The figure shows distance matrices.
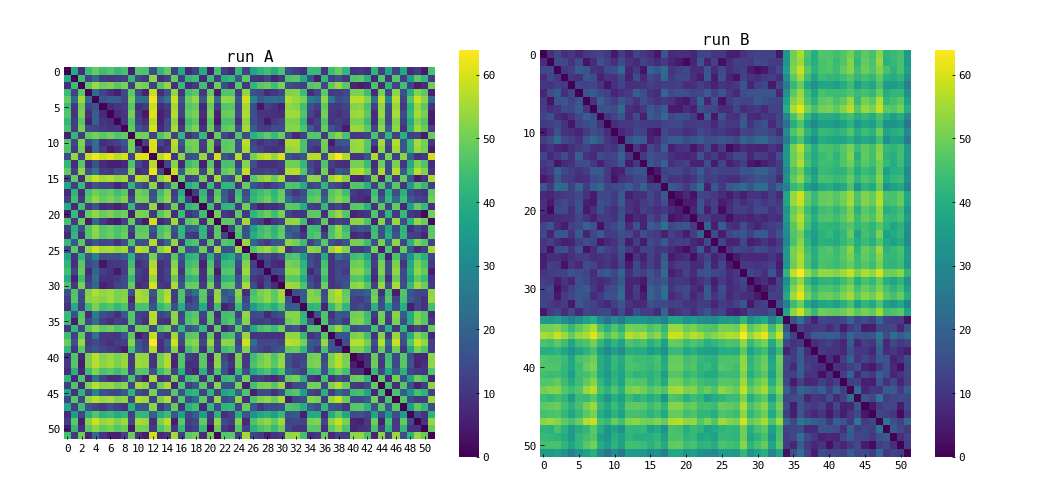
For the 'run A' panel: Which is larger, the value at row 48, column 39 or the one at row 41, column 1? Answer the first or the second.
the second
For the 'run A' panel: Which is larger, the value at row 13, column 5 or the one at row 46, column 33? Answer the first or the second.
the second
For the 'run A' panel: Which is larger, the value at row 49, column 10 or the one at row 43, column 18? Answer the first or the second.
the first
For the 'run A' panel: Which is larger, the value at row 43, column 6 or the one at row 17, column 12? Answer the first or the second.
the second
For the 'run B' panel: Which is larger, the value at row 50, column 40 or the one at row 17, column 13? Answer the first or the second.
the second
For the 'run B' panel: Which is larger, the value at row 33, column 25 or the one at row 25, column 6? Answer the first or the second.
the first
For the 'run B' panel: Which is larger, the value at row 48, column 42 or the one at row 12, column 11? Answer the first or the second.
the second
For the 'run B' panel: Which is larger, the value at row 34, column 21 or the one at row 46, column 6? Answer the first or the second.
the second
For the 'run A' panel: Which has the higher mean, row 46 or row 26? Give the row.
46
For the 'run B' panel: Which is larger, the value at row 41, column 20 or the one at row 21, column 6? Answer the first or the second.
the first
